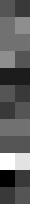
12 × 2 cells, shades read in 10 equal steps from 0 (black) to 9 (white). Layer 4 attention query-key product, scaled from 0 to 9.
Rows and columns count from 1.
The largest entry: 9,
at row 10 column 1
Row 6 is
3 2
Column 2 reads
2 5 4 3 1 2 3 4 3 8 2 3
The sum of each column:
40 40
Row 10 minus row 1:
6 6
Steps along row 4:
down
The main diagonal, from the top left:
3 5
